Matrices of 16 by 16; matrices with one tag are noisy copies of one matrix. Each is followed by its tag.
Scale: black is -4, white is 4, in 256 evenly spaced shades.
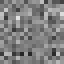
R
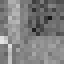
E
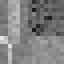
E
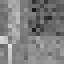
E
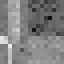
E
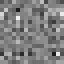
R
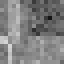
E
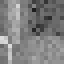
E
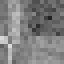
E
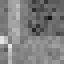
E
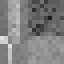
E
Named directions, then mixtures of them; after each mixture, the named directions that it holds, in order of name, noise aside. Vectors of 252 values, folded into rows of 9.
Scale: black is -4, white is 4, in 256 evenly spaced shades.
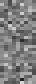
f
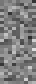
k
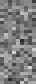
f, k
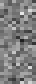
f, k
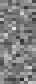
f, k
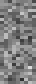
f, k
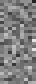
k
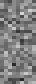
f, k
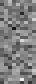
f, k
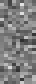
f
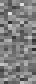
f, k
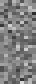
f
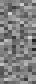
f, k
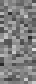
k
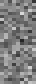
f, k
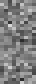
f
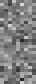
f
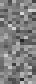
f, k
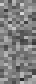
f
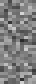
f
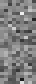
f, k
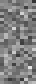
f, k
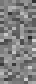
k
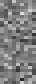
f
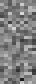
f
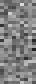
f, k
